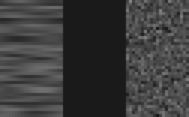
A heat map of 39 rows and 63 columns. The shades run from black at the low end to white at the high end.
It is made of 1 by 3 panels. Panel 1,1: low, streaked across. Panel 1,2: very low, flat. Panel 1,3: low, fine-grained.
